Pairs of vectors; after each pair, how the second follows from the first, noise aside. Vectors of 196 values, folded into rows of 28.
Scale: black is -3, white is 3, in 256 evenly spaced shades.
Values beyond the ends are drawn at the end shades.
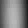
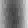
negated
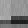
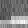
negated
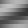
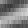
negated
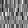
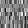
reversed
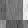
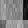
negated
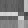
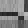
negated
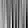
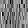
shuffled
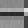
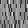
shuffled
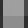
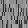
shuffled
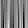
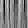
reversed
